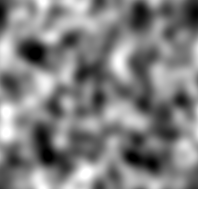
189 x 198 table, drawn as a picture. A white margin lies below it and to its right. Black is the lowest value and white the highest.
Grain: smooth. Mirror symmetry: none. Lone odd cells: none. Histogram: bell-shaped. Ninth with the lowest average: top right.
